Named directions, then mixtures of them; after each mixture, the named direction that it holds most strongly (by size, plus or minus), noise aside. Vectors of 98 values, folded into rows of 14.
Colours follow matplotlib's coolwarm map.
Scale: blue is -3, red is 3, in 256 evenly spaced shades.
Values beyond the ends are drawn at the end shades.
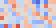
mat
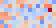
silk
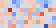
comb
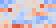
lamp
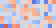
mat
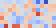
mat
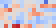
lamp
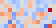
comb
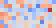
silk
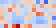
lamp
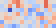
comb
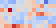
lamp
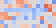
silk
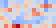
lamp
